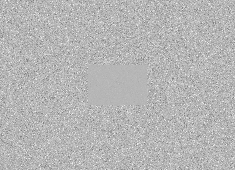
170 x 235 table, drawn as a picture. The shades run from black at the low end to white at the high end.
Seam: none. Grain: fine. Odd rows or columns: none. Odd patch: calmer, in the centre. Average level on the scale: 70%.
